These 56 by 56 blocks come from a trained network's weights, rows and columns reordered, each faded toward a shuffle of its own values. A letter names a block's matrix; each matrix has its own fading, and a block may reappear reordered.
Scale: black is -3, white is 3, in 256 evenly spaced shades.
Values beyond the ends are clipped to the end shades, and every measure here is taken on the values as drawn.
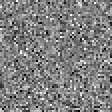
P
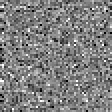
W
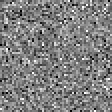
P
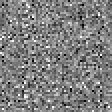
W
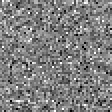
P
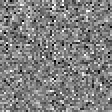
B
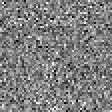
P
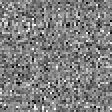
B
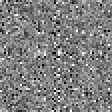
W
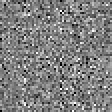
B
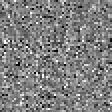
W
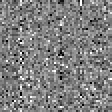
W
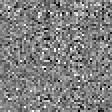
W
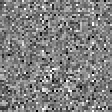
B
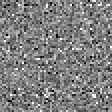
P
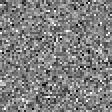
P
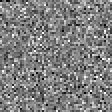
P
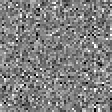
B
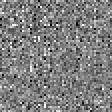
W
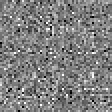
W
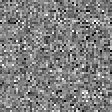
B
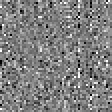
W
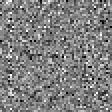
B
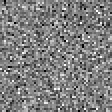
P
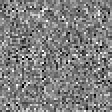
B
